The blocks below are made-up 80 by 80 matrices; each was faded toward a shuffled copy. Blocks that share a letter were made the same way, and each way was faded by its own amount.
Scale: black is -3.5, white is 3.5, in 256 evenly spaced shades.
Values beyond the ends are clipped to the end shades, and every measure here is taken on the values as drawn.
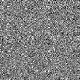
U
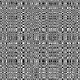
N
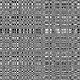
N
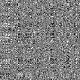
U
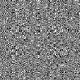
U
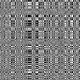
N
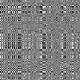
N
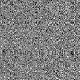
U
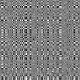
N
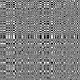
N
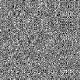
U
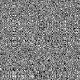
U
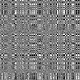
N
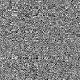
U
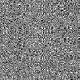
U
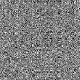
U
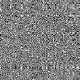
U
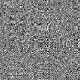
U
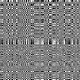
N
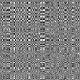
N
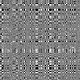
N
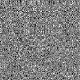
U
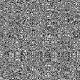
U
